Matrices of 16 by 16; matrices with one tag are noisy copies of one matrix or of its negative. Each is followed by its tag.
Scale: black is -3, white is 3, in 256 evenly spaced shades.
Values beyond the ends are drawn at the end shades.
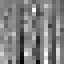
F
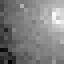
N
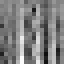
F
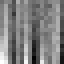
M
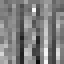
F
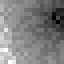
N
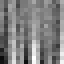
M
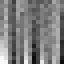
M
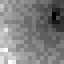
N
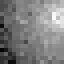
N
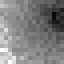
N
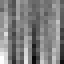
M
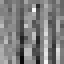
F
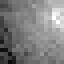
N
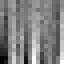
M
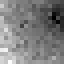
N
